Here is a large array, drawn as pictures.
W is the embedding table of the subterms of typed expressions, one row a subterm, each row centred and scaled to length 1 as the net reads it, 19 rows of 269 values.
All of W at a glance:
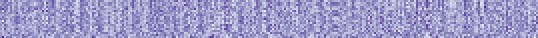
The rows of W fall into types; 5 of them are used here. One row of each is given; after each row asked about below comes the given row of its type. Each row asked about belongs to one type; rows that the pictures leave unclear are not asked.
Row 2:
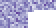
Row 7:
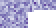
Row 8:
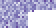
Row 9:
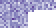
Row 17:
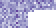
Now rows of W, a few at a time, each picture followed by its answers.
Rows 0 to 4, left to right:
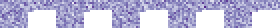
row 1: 2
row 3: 9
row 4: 9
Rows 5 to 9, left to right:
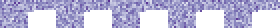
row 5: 17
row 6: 2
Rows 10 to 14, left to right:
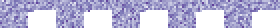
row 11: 8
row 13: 7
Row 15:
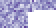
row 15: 7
